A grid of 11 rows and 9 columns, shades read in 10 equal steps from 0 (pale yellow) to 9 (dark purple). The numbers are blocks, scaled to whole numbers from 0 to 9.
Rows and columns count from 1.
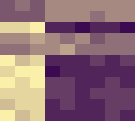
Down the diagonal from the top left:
6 6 0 4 3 8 8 7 7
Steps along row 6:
up down up same same down up down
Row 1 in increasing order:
4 4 4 4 4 4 5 6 6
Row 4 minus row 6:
4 2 2 -4 -3 -4 -1 -3 -2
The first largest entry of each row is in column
1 1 6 7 1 4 4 6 6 4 4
